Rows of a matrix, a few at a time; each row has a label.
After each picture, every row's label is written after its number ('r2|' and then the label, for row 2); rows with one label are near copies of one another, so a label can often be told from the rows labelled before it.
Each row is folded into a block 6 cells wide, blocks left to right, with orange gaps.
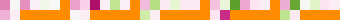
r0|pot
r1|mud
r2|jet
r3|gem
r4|jet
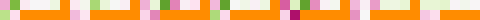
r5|jet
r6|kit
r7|gem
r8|jet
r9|gem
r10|pot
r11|kit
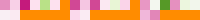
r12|mud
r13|mud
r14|gem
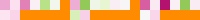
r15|mud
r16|jet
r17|mud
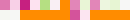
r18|mud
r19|pot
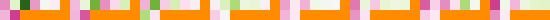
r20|gem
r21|gem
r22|jet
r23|kit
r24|pot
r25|pot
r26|mud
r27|pot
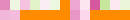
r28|pot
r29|pot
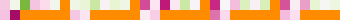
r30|gem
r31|kit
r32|mud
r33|pot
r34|pot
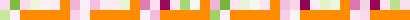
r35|jet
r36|pot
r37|mud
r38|jet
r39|mud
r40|mud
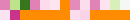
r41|gem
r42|mud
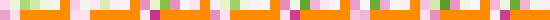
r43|kit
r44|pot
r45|gem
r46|kit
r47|gem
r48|gem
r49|gem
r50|gem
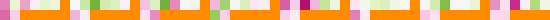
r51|pot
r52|kit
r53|gem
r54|jet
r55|mud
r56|kit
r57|kit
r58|mud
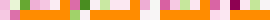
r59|gem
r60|jet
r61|mud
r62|mud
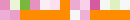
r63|gem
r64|mud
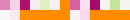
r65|mud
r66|mud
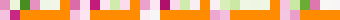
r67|gem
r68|mud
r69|mud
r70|kit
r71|gem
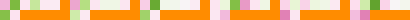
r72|jet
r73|jet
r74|jet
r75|gem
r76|pot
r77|gem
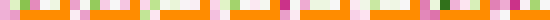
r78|gem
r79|gem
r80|jet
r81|kit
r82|pot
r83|kit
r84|gem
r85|mud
